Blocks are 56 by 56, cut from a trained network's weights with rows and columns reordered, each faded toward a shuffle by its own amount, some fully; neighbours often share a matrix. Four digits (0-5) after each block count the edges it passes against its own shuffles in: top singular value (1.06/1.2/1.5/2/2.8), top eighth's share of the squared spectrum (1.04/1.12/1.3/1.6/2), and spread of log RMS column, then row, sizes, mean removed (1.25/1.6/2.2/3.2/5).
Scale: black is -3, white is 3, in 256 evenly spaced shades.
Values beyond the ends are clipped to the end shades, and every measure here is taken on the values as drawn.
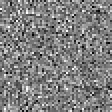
2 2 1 0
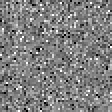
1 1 0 0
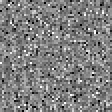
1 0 0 0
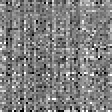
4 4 0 3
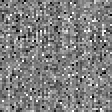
2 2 0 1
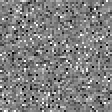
0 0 0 0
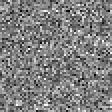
2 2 1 0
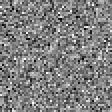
0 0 0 0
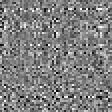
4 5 2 3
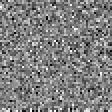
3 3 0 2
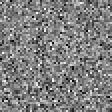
0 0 0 0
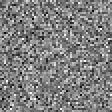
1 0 0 0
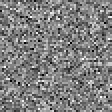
2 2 0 0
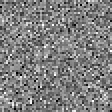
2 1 0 0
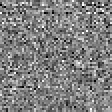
3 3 1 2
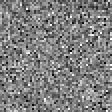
1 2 0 0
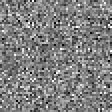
3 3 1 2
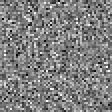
2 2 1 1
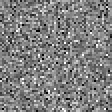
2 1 0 0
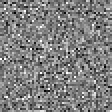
2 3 1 1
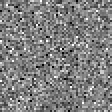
1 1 0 0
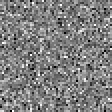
1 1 0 0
